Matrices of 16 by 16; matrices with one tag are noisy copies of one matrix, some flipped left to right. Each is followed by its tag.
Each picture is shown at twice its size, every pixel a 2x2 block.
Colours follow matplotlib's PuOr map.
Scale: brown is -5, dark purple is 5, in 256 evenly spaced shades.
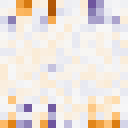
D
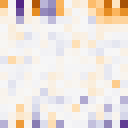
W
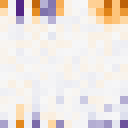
W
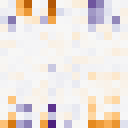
D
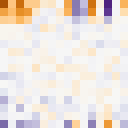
W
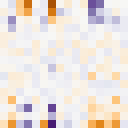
D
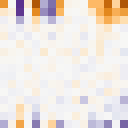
W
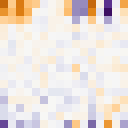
W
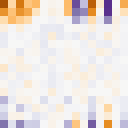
W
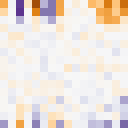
W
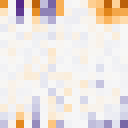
W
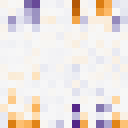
D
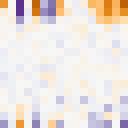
W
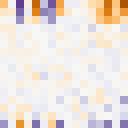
W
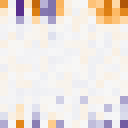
W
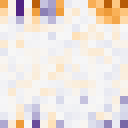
W
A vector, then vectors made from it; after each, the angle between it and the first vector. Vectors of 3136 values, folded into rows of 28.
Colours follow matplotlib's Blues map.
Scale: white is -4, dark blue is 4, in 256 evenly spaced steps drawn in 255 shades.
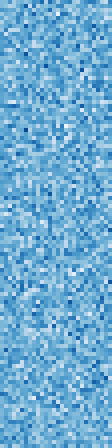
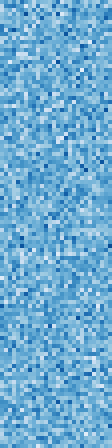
partly opposed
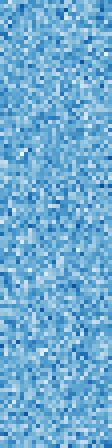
orthogonal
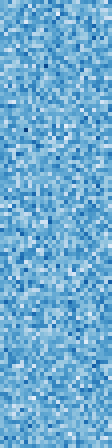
nearly parallel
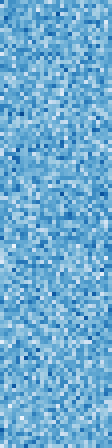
orthogonal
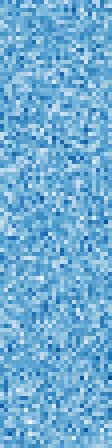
orthogonal
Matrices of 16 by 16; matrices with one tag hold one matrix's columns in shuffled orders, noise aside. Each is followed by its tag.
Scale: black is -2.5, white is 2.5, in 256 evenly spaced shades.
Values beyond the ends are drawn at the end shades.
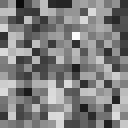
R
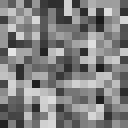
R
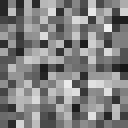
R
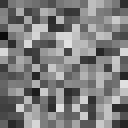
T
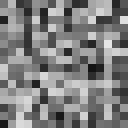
R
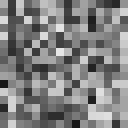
R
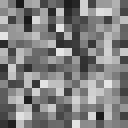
R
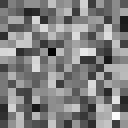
T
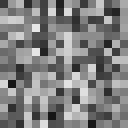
R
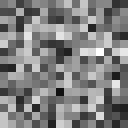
T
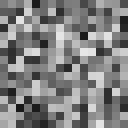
T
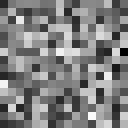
T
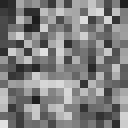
R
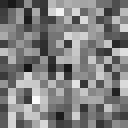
R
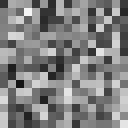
R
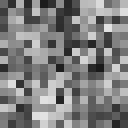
R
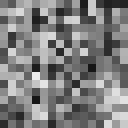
R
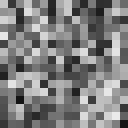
R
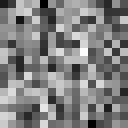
R
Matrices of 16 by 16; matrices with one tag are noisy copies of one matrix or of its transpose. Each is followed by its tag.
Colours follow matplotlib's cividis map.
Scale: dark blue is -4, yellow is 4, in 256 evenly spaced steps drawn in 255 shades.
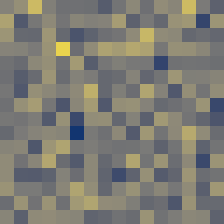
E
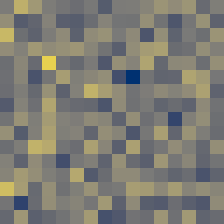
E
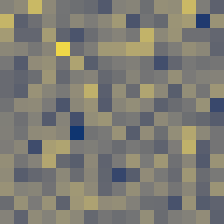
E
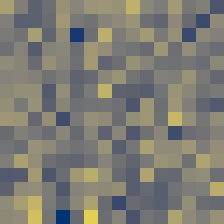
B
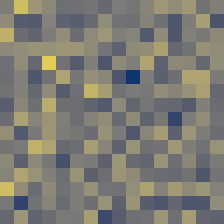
E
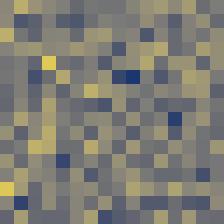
E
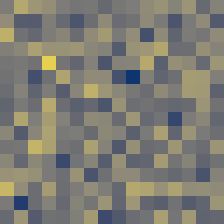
E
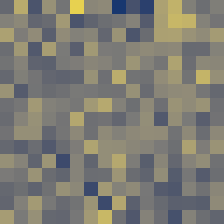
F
